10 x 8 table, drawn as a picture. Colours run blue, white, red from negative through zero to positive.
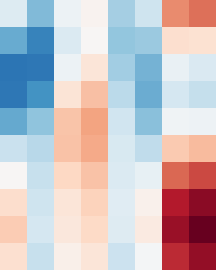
The ninth with the highest average is the bottom right. Upright stripes repeat 2 times across the table. The halves do not mirror each other. There are no lone odd cells. The ninth with the lowest average is the top left.
